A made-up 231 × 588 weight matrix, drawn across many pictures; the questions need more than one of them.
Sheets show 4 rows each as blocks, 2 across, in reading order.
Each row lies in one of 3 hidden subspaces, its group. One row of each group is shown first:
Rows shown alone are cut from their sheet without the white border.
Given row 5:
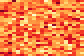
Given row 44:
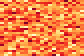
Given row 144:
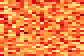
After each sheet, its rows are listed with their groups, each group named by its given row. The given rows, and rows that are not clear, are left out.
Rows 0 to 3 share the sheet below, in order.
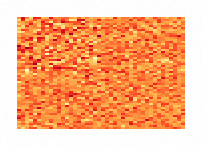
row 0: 5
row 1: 5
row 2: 44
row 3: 144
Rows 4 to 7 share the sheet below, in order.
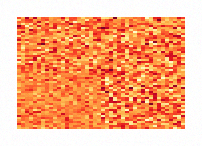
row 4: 44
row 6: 44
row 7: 144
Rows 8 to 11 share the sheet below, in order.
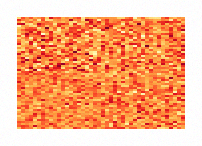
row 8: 144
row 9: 144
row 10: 44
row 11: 44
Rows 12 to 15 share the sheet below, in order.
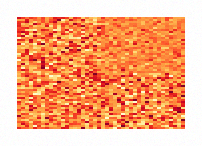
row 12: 44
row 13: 144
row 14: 44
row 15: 144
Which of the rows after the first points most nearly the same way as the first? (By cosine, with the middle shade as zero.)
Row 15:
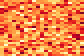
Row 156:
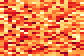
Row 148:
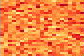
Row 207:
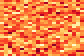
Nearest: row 148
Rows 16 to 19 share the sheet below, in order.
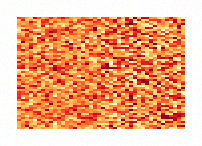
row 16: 5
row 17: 5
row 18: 5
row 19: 5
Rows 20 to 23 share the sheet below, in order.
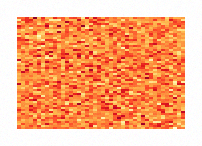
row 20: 44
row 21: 144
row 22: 44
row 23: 5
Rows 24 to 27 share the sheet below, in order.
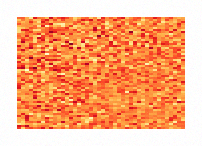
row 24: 5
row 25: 144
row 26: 5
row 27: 44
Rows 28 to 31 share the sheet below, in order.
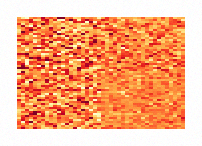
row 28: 5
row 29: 144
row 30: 44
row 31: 44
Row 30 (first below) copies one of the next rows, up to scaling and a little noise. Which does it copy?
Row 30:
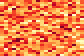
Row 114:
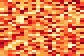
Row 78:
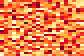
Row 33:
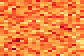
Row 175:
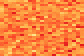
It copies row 33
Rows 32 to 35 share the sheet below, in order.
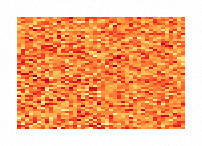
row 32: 144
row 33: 44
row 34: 5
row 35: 5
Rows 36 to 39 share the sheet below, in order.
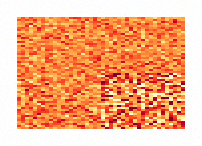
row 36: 44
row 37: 144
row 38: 144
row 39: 44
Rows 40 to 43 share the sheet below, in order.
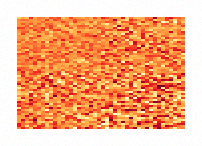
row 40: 5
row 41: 144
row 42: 5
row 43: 5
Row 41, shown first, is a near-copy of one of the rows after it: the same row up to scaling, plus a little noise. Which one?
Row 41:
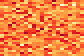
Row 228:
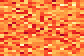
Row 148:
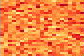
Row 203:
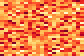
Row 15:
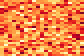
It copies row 228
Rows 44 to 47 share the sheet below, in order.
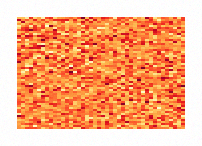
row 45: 5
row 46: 44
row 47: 144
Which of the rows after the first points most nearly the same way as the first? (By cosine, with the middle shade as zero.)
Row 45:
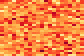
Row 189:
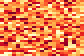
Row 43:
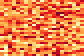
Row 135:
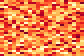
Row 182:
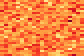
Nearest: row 43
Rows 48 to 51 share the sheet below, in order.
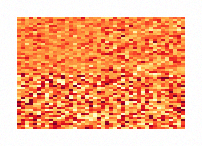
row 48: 44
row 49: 5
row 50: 5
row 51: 144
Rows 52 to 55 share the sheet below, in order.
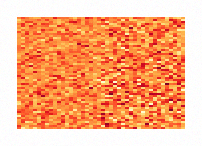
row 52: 44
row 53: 144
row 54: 44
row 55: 44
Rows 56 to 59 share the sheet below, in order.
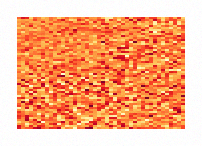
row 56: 5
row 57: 5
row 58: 5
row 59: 144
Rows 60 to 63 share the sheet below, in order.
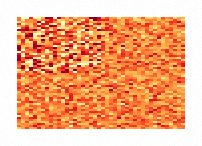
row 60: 44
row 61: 144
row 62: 144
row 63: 144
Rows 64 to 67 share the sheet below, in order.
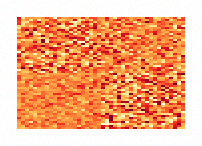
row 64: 44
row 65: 5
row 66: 44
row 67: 5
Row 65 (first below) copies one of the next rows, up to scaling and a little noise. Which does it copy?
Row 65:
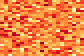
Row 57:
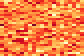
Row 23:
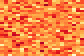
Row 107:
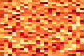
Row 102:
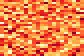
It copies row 23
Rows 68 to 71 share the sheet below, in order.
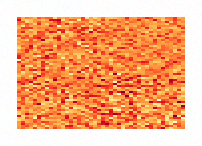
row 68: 44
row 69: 5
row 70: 144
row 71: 44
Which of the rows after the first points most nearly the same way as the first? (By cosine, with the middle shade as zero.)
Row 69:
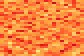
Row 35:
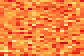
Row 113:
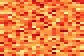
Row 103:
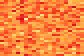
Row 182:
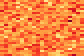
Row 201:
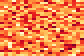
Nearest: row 201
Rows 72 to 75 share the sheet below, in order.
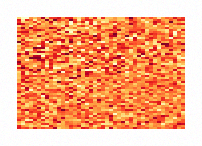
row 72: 5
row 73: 44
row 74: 44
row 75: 5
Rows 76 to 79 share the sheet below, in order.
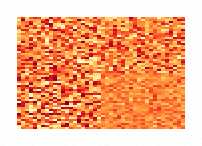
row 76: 5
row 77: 44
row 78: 44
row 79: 144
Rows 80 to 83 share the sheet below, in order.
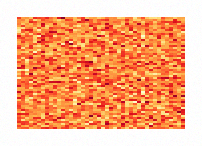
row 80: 5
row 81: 144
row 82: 44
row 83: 144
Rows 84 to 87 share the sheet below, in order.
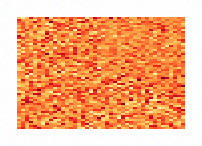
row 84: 5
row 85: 44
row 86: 44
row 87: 144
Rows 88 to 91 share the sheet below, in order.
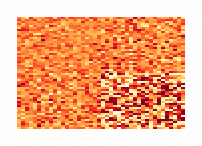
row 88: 44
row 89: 5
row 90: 144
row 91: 44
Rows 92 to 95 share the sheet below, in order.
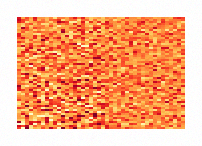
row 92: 44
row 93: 144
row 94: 5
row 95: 44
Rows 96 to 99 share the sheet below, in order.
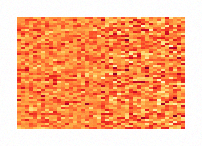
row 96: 5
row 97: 44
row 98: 44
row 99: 44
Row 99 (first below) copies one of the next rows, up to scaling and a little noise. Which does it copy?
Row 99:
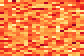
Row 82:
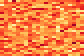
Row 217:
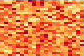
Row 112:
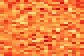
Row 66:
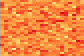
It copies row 82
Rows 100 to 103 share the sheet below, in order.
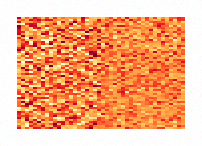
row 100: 144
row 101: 44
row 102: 5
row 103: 44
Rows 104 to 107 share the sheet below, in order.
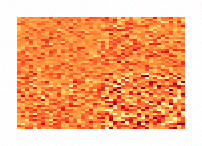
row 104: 144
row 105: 144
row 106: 44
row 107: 5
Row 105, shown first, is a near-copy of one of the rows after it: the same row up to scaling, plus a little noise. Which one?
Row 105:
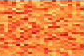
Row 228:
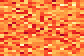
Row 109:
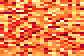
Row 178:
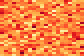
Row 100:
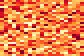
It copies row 109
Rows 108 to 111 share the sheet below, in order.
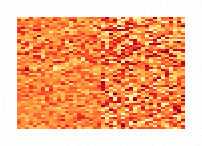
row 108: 5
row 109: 144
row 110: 5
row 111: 144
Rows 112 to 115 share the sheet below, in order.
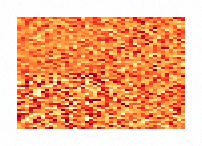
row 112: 44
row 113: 144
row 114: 44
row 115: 144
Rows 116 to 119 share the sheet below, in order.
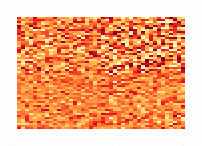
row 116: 144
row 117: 5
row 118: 5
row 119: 44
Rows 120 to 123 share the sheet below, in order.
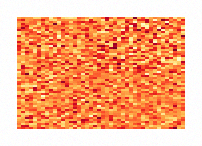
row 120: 144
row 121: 5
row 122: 44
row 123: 5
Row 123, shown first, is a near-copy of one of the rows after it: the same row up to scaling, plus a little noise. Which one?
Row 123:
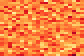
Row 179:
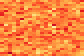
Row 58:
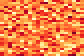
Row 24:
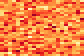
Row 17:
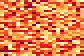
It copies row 58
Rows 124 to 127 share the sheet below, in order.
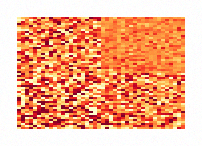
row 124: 144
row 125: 5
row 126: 144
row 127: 5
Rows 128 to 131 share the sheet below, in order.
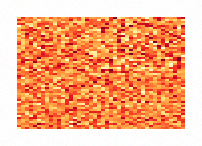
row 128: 144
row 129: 5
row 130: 144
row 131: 144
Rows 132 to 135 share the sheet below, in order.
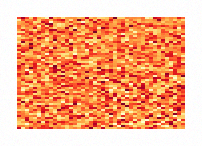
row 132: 5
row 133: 5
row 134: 5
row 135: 144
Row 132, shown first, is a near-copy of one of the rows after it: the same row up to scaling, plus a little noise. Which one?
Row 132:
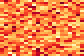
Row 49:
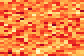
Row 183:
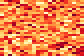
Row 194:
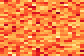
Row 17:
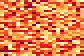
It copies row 194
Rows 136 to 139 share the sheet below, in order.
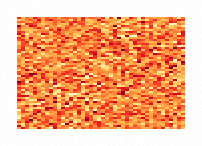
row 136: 144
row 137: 44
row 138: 44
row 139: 44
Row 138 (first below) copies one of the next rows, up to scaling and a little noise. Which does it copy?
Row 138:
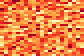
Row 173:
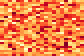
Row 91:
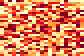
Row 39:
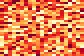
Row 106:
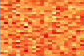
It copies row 39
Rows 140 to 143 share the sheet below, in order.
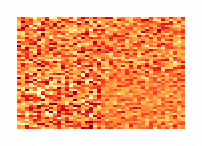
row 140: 144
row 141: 5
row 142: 44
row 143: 44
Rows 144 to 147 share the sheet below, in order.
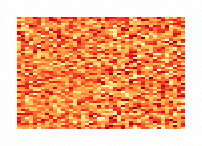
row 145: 44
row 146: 44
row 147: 44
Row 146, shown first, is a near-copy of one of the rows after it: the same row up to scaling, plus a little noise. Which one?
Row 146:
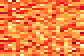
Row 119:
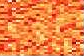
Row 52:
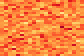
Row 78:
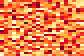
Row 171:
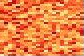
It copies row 119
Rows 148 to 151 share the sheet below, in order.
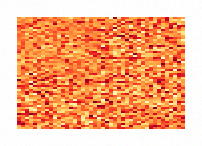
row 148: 144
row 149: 44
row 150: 44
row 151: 44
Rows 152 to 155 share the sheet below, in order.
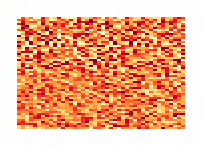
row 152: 144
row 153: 144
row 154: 5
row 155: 44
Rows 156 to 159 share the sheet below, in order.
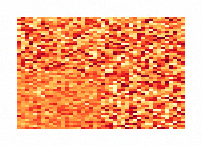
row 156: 144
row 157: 44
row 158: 44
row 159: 44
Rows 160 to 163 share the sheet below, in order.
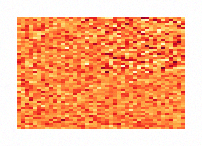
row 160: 44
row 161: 5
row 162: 144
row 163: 5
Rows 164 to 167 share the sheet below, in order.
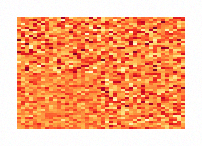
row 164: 5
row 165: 144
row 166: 144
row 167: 144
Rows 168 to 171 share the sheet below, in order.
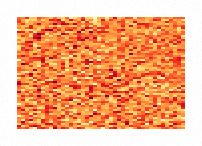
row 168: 44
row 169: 5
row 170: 44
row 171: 44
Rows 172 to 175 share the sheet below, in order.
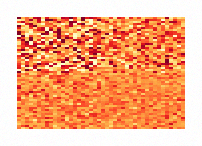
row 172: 144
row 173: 44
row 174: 5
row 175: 44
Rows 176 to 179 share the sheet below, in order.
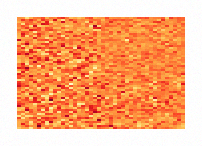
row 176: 5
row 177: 44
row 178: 144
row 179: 5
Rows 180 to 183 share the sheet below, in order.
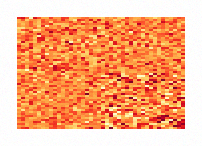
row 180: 5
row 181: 144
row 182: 5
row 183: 5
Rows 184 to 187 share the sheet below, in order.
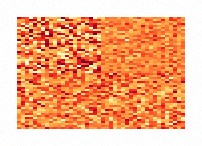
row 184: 5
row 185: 44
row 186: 144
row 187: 44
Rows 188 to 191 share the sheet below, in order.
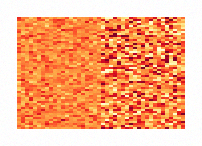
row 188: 5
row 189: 44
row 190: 144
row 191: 44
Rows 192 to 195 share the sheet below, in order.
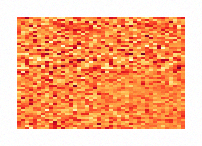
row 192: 5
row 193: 5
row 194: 5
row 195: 44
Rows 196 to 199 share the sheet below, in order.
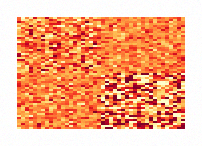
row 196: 44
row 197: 44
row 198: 144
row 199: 5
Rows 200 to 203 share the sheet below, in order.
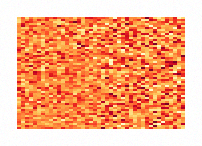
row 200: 44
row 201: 5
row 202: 144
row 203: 144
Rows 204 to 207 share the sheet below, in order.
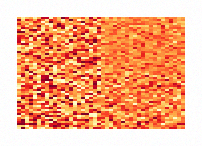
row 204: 5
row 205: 44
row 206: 5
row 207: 5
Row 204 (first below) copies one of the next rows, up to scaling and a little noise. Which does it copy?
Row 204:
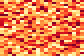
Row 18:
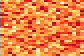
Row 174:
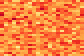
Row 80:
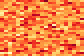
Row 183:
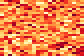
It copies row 18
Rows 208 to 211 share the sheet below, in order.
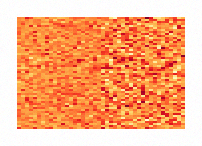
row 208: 5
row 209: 5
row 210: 44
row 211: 144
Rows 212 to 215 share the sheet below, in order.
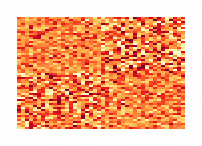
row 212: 44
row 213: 144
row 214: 44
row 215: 144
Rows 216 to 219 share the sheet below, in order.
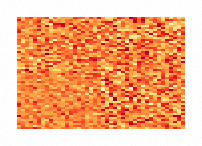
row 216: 5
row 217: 44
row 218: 44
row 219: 144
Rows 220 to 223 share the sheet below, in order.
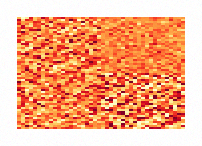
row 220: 5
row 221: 144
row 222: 144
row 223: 5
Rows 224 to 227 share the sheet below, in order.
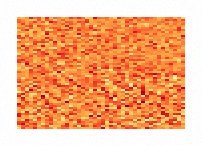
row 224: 5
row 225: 5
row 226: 44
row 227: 144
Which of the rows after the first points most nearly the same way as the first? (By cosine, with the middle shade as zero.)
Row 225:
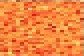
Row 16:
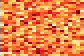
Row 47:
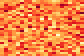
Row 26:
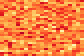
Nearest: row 16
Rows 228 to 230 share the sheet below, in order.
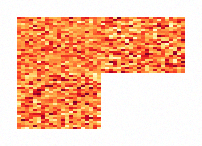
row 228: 144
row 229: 44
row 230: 44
